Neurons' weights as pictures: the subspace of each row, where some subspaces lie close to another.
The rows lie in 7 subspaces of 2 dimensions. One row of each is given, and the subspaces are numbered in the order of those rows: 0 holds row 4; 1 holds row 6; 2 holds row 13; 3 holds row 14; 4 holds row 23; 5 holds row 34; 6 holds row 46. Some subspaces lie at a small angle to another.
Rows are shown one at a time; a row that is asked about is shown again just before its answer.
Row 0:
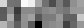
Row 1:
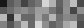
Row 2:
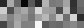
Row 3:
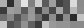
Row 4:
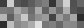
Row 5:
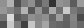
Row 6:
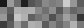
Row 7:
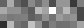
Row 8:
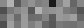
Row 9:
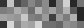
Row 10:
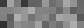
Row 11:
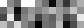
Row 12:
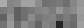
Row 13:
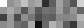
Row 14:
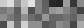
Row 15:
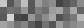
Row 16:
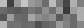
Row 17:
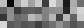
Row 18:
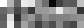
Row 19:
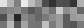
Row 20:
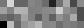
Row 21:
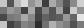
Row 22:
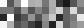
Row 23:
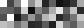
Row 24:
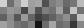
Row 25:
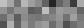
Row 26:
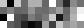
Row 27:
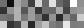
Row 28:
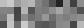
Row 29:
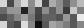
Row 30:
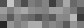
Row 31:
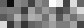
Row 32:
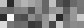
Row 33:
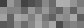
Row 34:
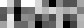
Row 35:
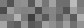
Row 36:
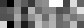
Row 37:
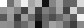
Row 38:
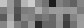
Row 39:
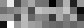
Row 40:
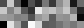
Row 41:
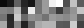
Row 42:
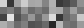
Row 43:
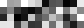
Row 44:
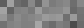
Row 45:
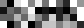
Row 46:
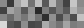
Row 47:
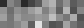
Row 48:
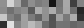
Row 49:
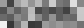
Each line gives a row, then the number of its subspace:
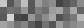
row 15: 4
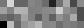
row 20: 1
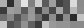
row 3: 6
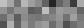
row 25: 1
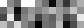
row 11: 5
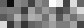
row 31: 3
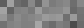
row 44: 6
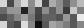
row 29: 2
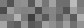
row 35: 6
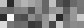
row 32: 4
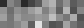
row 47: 6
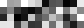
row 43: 1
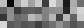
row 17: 3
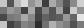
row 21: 2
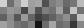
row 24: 2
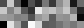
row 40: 5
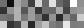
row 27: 6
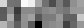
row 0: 5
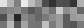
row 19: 1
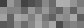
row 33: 4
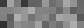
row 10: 1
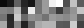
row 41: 3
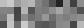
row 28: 3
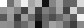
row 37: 2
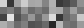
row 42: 4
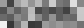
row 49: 5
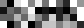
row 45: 5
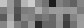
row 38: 5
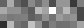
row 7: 5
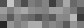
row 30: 1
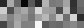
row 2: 6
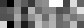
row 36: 3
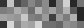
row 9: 0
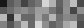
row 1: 2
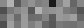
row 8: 0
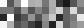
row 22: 4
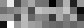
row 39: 0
